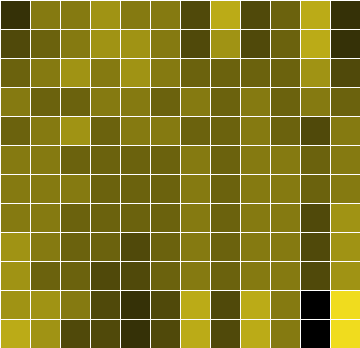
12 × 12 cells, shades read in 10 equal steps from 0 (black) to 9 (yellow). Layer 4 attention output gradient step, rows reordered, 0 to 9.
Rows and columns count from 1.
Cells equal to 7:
8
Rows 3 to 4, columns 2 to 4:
5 6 5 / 4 4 5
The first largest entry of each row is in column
8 11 3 1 3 1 1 12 1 1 12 12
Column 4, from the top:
6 6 5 5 4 4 4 4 4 3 3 3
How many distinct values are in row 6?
2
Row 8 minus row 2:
2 1 -1 -2 -2 -1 2 -2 2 1 -4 4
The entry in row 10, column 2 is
4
